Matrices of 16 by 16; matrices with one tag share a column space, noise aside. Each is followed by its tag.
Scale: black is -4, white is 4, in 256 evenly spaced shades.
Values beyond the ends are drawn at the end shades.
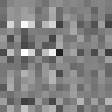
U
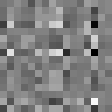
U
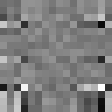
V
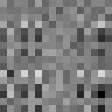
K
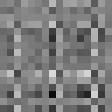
K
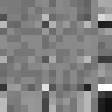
V
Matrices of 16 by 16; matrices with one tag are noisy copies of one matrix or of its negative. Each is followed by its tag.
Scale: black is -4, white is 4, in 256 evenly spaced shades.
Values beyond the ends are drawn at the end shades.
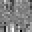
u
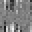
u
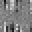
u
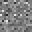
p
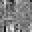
u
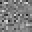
p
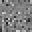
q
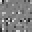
q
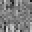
u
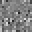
q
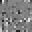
q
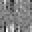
u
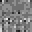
q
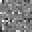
q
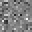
p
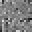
q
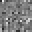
q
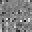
q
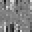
u
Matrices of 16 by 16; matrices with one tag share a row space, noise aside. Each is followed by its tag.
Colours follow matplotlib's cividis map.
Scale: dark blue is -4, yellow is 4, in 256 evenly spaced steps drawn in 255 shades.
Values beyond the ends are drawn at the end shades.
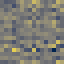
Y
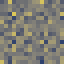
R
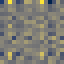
R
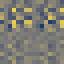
R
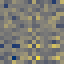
Y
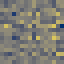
Y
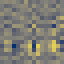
Y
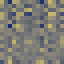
R
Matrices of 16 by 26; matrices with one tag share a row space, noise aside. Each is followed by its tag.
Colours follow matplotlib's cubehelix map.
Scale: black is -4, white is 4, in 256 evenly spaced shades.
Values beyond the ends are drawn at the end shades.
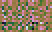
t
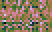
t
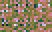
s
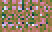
t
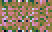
t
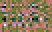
t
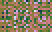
s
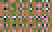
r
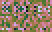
s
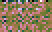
t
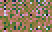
r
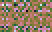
s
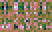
s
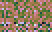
s
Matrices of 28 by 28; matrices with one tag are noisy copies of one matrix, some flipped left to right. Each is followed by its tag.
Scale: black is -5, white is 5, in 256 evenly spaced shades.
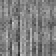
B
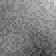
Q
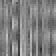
B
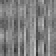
B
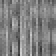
B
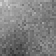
Q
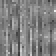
B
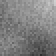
Q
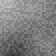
Q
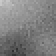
Q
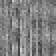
B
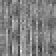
B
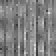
B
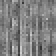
B
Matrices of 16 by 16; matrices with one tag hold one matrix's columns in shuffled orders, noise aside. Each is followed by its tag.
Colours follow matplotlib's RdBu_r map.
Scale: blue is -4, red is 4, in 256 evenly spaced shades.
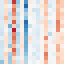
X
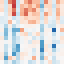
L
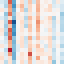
X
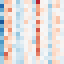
X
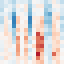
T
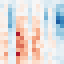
T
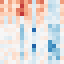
L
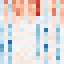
L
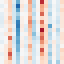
X
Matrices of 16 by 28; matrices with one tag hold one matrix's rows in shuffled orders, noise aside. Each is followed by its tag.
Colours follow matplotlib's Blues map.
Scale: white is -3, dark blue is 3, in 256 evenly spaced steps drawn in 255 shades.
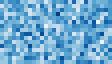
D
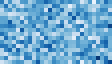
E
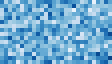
E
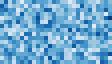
E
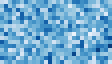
E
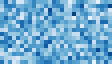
E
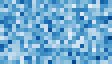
E
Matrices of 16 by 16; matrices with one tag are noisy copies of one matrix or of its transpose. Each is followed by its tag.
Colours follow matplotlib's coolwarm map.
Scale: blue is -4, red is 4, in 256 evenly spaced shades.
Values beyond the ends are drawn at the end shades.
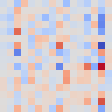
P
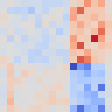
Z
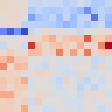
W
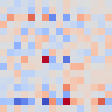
P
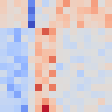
W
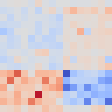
Z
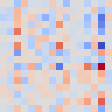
P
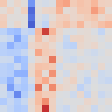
W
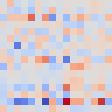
P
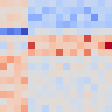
W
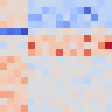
W
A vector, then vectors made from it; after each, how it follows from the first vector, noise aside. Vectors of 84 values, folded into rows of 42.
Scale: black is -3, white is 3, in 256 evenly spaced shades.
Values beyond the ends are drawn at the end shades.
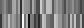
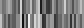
negated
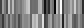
reversed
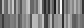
reversed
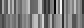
reversed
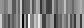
negated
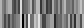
negated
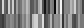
reversed
